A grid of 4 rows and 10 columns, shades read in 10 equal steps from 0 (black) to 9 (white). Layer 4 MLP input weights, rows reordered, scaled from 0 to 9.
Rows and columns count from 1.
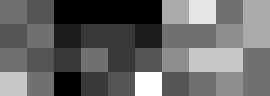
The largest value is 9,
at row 4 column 6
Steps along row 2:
up down up same down up same up up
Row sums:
31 32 41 41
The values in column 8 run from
4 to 8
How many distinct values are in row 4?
7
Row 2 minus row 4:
-4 0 1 0 -1 -8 1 0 0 2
